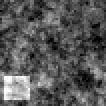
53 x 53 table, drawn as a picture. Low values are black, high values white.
Histogram: skewed, a long tail of high values. Odd patch: higher, in the bottom left. Mirror symmetry: none. Grain: blotchy.
